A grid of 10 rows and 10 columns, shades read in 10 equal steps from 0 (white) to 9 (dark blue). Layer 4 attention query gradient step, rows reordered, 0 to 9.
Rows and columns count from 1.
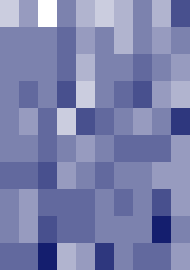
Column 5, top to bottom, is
3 4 3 2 7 4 5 6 6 4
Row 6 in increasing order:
4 4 5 5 5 5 6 6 6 6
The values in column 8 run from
4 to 7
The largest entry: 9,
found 2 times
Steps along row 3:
same same up down up same up down down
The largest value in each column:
6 6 9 7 7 8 6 7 9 8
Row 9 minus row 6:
0 -1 1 1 2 0 -1 -1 3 1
